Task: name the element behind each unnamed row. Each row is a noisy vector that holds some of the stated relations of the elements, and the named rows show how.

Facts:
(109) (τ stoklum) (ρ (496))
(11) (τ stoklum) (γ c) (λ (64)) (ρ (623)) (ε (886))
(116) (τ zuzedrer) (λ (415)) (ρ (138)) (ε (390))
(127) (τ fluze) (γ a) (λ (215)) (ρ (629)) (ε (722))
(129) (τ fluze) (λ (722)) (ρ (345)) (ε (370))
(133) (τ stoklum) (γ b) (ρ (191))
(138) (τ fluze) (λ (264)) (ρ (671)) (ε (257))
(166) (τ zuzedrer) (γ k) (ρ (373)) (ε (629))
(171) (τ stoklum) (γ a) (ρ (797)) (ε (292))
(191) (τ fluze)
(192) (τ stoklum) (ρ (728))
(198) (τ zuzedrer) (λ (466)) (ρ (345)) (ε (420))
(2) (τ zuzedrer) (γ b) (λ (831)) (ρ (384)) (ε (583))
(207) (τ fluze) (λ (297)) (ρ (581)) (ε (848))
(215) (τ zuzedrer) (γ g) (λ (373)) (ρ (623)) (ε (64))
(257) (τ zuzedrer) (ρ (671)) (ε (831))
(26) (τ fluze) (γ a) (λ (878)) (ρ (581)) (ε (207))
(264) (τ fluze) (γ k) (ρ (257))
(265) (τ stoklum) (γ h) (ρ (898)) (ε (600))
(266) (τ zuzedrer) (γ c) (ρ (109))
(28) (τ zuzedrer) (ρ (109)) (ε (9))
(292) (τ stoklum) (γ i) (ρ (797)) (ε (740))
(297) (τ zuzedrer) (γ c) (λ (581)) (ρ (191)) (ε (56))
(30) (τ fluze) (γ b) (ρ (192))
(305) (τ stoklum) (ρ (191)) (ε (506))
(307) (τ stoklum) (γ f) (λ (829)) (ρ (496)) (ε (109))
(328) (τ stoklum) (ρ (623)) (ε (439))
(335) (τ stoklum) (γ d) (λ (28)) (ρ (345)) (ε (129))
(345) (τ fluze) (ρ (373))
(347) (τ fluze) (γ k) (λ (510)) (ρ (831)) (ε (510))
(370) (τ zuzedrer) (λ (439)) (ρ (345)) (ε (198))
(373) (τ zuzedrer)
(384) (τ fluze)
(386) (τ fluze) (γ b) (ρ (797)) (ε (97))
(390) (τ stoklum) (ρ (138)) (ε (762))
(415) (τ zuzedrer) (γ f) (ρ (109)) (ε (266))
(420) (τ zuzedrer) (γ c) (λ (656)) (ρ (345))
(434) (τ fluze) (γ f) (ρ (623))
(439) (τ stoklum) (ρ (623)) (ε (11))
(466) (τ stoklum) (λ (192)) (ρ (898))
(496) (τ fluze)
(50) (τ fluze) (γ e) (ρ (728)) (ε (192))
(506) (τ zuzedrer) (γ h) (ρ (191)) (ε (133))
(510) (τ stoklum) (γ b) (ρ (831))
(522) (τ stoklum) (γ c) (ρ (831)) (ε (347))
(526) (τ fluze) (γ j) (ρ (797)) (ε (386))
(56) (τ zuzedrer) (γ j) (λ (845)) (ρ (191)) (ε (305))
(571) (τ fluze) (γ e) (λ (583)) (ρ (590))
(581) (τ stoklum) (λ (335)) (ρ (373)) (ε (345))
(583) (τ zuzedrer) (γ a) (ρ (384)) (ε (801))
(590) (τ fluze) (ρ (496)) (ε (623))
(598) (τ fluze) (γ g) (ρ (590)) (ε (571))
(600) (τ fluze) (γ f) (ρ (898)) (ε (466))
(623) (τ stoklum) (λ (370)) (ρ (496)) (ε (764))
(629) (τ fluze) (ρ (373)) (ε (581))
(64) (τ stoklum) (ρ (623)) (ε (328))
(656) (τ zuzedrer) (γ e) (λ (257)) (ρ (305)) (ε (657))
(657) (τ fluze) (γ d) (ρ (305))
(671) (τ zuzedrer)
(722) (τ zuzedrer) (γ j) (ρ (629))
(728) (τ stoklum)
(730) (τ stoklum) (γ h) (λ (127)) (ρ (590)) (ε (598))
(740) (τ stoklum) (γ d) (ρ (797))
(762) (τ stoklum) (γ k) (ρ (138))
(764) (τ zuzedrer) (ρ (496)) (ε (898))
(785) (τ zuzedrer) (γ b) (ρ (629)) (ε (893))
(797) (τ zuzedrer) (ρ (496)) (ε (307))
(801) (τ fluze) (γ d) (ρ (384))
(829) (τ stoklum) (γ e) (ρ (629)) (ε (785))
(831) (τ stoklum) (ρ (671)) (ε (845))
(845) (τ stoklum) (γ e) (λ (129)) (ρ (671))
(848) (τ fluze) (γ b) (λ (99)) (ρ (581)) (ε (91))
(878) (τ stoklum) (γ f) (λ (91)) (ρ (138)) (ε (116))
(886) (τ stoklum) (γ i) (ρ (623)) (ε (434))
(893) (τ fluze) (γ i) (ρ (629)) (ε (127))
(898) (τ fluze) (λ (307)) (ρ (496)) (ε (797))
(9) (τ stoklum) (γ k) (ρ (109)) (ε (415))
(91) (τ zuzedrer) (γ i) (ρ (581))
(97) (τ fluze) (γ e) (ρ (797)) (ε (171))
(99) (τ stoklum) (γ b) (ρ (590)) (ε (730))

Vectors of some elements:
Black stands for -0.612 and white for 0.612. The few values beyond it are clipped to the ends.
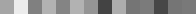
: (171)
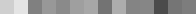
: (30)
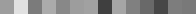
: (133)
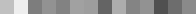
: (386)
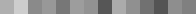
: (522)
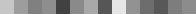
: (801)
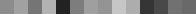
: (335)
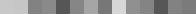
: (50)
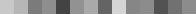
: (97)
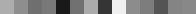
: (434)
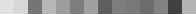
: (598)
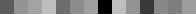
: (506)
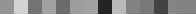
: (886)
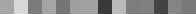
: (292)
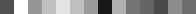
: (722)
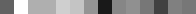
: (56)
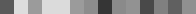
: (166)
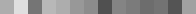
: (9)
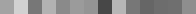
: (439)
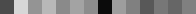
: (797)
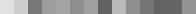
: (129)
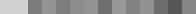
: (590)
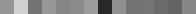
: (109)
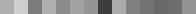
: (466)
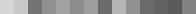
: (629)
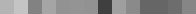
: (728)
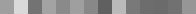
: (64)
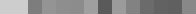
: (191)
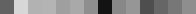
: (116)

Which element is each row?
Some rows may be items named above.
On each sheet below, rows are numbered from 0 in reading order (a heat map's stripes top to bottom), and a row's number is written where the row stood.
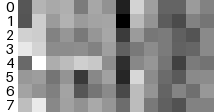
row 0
(656)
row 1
(420)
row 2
(898)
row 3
(138)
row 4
(56)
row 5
(740)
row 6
(265)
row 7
(510)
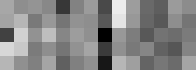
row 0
(878)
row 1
(829)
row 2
(797)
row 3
(898)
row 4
(730)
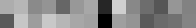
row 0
(845)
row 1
(198)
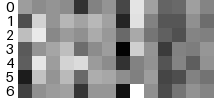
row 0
(878)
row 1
(91)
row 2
(510)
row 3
(506)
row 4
(166)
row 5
(297)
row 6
(415)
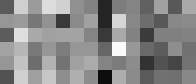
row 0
(215)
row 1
(740)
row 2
(257)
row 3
(829)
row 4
(581)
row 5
(764)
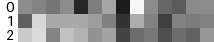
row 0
(307)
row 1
(257)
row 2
(762)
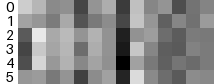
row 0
(571)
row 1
(265)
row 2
(2)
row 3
(266)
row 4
(797)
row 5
(740)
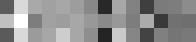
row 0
(257)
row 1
(526)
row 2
(373)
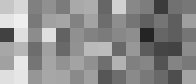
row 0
(893)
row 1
(264)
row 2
(28)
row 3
(207)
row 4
(99)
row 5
(347)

